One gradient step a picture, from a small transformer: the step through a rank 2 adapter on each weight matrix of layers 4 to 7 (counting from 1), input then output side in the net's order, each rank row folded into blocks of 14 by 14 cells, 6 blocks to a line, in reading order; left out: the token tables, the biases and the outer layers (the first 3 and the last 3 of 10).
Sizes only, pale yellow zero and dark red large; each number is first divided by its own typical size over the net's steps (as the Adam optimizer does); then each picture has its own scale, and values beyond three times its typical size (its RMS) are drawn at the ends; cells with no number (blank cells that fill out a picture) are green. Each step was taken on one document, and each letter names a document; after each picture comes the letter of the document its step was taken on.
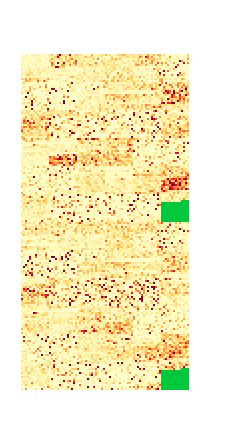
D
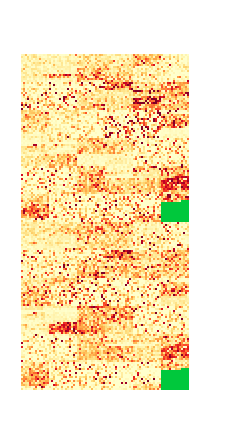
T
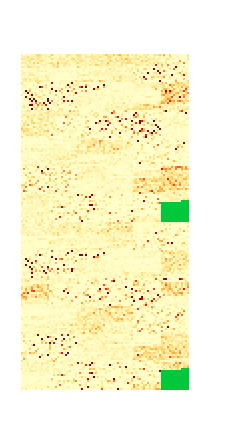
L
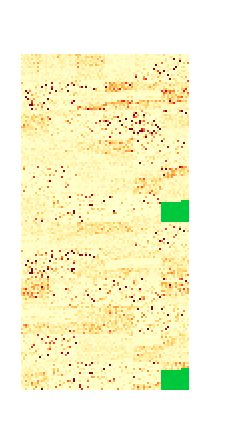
L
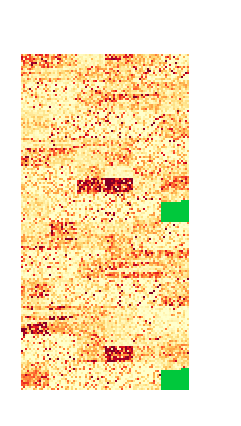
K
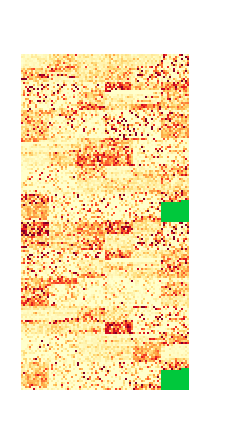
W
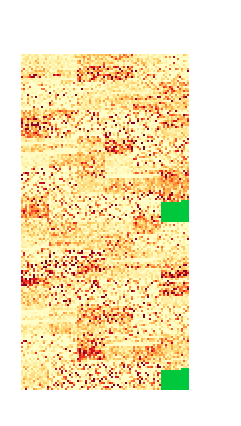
T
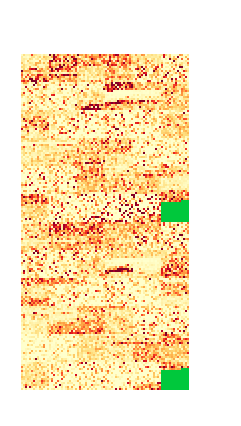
W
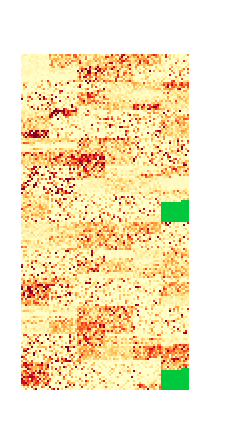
K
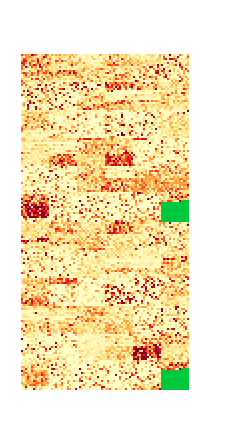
W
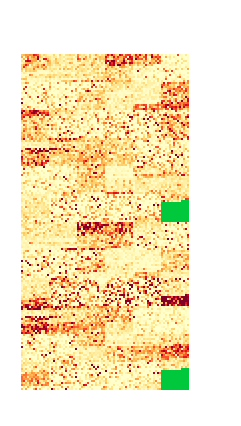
K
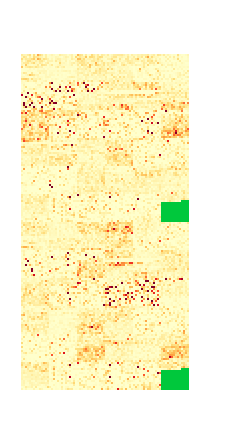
D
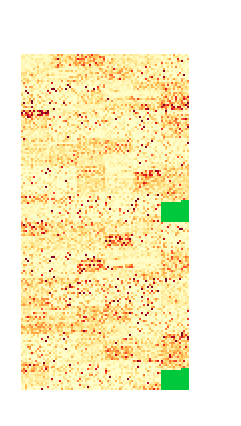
D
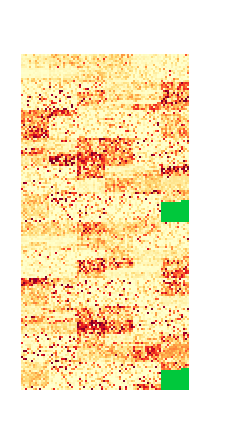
K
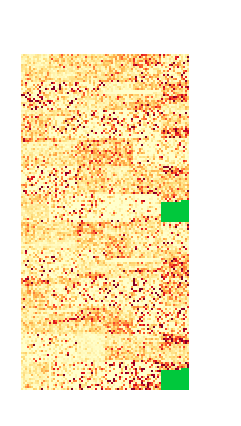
W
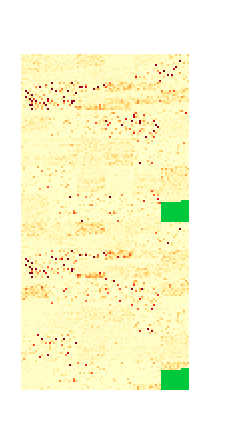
L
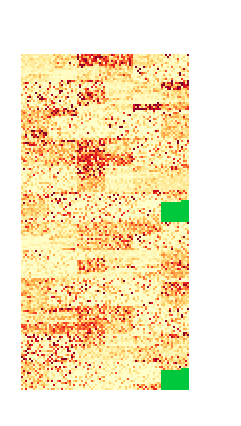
K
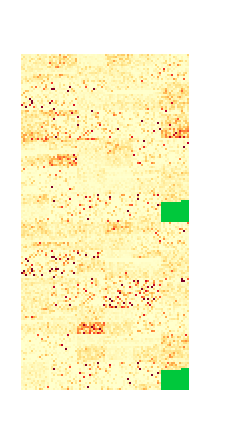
D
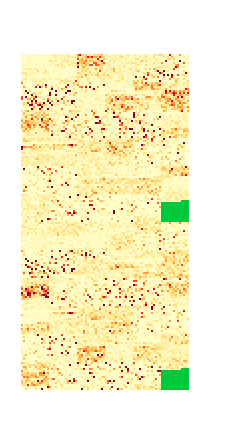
L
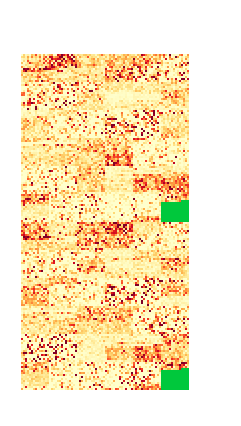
W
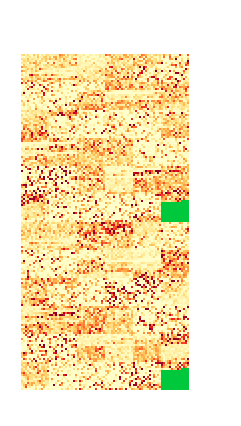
W
